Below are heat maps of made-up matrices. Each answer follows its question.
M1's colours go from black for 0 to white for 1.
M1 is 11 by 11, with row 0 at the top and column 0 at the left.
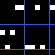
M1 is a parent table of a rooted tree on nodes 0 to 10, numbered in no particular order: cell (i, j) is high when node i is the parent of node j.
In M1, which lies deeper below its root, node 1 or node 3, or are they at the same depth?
node 3
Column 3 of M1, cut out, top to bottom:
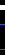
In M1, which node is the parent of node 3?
1
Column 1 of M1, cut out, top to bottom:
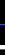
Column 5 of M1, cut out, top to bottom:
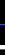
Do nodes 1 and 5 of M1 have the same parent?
yes
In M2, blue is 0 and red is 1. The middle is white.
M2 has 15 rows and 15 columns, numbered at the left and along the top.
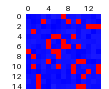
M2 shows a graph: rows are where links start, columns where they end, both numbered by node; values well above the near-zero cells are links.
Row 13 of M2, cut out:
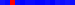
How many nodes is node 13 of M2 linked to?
1
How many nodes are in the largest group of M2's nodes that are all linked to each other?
2
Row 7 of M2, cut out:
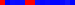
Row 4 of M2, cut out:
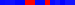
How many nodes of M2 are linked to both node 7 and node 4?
2
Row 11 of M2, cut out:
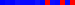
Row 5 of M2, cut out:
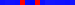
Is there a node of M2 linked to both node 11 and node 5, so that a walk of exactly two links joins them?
no
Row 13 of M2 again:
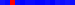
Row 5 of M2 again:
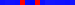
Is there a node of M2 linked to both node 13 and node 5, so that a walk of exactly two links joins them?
no
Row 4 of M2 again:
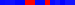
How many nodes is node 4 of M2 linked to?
3
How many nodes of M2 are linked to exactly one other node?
3
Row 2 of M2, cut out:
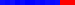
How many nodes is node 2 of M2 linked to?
3
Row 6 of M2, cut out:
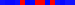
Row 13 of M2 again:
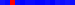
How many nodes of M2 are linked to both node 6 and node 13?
0
